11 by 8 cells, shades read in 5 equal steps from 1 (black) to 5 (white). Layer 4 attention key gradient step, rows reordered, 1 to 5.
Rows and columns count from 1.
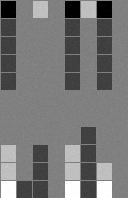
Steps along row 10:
down down up up down up down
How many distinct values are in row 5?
2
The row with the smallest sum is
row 1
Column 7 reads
1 2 2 2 2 3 3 3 3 4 5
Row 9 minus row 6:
1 0 -1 0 1 -1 0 0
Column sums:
31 32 31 33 31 30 30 33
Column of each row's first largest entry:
3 2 2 2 2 1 1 1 1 1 1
